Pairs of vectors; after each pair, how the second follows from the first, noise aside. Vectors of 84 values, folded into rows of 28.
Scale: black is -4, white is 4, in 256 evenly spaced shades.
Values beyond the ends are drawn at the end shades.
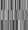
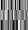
scaled up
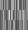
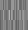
shrunk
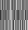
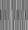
shrunk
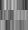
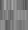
shrunk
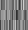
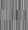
shrunk
